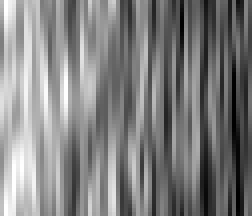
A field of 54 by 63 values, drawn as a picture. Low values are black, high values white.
There is an overall slope up to the left. The grain runs up and down. The histogram is bell-shaped. On average the colour sits 50% of the way up the scale.
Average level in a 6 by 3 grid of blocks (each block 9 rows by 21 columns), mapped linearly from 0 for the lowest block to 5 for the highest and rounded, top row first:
4 2 0 / 4 2 1 / 5 2 1 / 4 2 1 / 4 2 1 / 4 3 0
